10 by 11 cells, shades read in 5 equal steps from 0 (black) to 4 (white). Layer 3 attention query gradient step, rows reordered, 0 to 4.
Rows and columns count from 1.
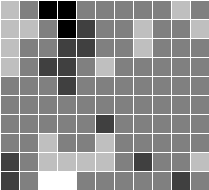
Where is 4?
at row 10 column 3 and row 10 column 4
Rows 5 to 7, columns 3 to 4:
2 1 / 2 2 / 2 2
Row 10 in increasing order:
1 1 2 2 2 2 2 2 2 4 4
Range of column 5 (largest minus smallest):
2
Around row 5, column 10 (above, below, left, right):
2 2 2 2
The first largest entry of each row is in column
1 1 1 1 1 1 1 3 3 3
